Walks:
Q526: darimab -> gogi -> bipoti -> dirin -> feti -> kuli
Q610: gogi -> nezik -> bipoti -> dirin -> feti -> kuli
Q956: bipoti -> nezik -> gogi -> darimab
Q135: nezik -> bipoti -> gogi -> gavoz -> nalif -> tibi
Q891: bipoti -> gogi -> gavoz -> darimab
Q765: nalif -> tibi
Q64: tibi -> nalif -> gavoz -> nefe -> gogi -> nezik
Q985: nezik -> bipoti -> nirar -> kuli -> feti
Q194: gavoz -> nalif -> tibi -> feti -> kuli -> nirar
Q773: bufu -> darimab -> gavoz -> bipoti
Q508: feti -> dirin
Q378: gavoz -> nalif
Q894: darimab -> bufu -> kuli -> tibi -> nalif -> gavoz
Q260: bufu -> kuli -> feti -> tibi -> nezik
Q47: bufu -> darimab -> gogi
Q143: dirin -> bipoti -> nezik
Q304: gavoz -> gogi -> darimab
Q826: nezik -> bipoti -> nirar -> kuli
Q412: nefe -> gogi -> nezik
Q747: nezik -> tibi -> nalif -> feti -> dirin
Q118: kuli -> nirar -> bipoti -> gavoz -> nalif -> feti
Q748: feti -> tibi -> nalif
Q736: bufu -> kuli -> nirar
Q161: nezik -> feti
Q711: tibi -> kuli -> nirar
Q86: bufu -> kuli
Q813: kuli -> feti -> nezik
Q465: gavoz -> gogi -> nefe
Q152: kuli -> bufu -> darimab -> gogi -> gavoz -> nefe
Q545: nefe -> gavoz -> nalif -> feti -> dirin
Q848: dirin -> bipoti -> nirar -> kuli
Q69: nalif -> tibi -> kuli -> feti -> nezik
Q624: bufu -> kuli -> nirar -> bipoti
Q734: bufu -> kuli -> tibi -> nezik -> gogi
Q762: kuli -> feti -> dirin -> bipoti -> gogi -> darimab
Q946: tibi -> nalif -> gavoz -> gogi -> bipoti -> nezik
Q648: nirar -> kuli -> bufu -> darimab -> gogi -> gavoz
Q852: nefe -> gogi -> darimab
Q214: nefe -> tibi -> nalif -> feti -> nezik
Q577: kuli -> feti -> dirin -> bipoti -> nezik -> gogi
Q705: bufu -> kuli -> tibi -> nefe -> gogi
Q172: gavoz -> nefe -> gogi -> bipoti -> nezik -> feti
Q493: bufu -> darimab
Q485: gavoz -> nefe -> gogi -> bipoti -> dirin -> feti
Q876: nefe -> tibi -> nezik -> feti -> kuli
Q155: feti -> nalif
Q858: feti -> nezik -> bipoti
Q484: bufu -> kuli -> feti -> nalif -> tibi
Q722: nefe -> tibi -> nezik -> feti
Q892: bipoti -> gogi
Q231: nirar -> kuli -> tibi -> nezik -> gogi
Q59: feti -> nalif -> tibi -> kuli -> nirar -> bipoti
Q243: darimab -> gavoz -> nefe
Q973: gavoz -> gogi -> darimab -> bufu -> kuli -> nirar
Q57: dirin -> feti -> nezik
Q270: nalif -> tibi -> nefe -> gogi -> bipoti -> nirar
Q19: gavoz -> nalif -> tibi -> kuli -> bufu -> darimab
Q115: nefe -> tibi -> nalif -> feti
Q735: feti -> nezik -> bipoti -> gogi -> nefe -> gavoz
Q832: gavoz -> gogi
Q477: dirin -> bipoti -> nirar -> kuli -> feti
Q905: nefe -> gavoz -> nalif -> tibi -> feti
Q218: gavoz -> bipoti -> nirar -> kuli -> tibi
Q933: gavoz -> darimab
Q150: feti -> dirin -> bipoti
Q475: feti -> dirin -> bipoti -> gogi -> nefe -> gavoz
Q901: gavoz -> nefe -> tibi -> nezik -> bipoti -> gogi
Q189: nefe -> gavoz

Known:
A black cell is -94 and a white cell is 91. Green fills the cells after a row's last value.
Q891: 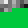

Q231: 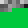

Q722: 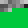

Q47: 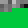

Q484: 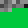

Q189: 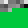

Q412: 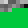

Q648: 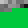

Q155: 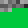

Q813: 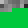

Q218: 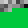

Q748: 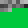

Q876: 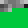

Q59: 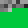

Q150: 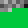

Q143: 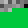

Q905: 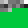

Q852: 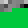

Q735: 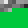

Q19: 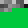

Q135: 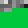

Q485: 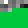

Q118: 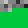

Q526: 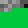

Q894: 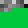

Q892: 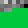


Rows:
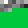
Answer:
Q172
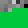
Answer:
Q624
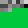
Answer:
Q765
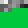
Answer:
Q304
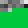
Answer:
Q214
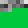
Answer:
Q194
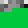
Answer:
Q243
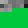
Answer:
Q577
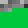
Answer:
Q161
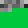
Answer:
Q69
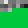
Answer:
Q475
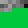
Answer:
Q762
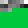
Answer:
Q64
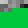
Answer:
Q973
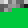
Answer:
Q933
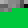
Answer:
Q152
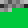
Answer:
Q747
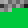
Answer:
Q508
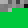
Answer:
Q826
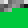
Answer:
Q901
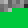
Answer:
Q858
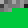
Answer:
Q260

